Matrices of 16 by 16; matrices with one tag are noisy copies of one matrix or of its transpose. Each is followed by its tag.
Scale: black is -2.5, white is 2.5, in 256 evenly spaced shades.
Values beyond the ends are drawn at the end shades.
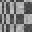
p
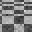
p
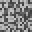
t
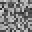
t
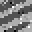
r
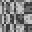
p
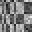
p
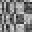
p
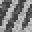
r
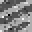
r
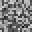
t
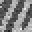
r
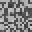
t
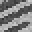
r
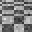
p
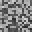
t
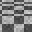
p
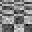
p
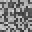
t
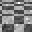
p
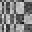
p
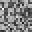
t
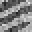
r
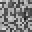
t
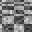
p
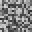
t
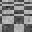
p
